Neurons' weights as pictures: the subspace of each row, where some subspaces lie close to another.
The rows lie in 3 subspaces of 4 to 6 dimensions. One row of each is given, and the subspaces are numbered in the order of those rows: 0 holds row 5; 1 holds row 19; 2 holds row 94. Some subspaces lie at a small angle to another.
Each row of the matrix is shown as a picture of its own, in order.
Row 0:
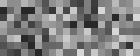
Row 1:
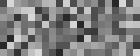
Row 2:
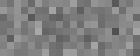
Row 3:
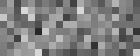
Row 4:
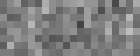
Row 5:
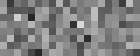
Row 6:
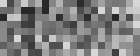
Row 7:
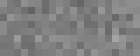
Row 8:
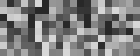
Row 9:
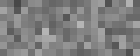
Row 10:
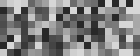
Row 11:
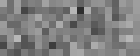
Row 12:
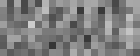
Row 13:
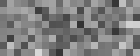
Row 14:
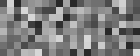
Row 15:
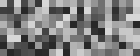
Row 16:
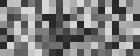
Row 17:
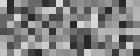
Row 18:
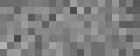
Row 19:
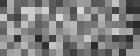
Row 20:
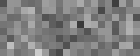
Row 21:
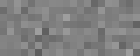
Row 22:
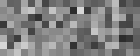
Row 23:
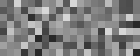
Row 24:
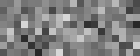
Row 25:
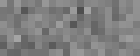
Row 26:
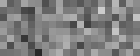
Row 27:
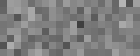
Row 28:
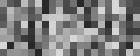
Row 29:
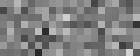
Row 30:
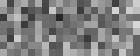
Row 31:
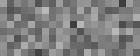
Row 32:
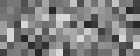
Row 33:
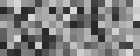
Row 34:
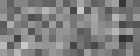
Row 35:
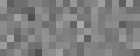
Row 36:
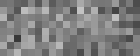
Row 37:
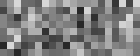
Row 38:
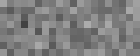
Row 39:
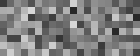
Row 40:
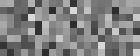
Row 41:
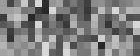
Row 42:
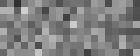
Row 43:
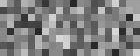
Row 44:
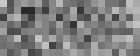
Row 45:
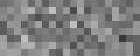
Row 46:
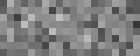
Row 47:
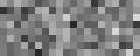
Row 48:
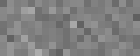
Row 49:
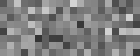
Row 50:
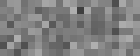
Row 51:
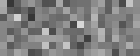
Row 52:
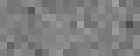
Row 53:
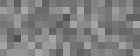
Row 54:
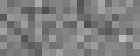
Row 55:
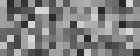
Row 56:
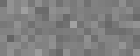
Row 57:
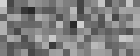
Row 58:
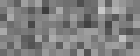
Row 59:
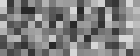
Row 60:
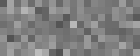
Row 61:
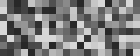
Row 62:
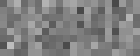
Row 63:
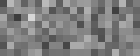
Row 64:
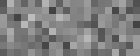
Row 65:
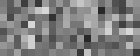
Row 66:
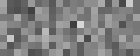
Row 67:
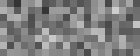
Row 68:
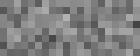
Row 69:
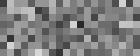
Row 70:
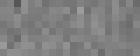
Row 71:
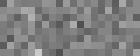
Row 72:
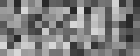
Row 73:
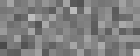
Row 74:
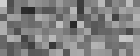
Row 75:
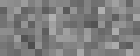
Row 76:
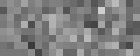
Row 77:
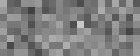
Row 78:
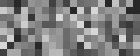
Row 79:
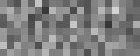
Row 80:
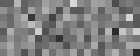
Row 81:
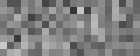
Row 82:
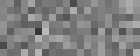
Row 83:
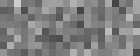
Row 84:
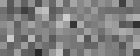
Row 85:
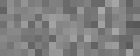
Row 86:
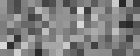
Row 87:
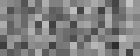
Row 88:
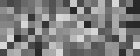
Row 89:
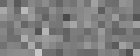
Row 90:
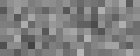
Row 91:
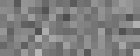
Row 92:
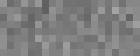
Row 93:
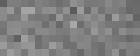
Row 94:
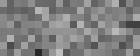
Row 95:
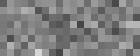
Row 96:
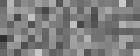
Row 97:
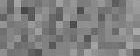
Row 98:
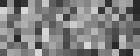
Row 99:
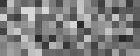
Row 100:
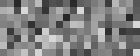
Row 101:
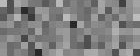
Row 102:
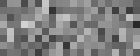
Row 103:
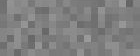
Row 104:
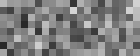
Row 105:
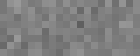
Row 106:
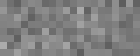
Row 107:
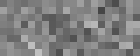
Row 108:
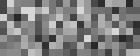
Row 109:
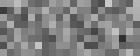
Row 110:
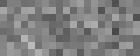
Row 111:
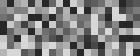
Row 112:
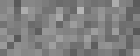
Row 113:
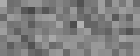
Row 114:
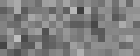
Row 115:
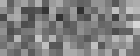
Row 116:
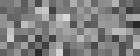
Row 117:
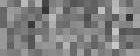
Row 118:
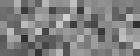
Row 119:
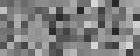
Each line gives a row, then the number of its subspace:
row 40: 1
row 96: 0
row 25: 2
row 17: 0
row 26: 0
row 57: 2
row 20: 2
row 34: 0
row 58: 0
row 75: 1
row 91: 0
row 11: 2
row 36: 0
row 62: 1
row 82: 0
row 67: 0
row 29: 0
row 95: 2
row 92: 1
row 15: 2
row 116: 1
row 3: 0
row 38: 1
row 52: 2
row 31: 0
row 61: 1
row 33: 0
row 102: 0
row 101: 0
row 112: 0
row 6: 0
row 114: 1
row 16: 1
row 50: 1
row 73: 1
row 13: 2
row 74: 2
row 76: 2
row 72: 2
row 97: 0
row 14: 1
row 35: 1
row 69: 2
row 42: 0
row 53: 2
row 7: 0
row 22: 0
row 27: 2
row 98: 0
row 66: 1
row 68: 2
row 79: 0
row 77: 2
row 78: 0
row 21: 0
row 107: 2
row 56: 2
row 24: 1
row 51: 0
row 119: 0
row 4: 2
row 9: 1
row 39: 1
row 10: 1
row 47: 0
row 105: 1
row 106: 2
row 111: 1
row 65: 2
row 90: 2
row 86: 2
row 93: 1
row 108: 1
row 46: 0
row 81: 1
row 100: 1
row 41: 1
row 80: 1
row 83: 1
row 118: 1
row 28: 1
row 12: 2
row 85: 2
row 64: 0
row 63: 0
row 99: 1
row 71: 1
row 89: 0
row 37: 2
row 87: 1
